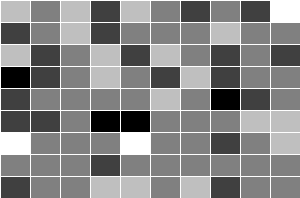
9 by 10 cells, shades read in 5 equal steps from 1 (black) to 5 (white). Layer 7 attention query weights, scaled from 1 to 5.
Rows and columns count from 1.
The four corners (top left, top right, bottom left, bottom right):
4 5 2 3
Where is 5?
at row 1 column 10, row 7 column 1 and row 7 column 5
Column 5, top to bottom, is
4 3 2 3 3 1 5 3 4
